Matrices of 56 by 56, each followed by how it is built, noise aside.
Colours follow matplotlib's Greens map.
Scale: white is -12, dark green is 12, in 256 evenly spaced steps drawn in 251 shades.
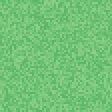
noise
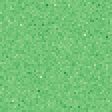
noise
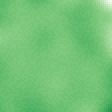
smooth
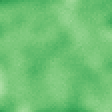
smooth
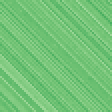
Toeplitz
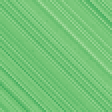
Toeplitz
